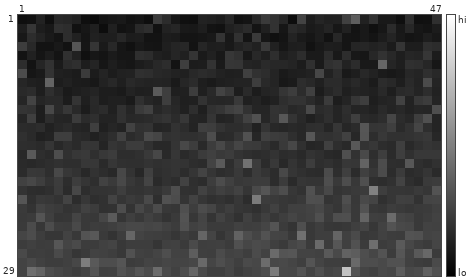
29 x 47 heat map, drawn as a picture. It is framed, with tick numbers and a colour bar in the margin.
Slope: up to the bottom. Grain: fine. Odd rows or columns: none. Average level on the scale: 20%.
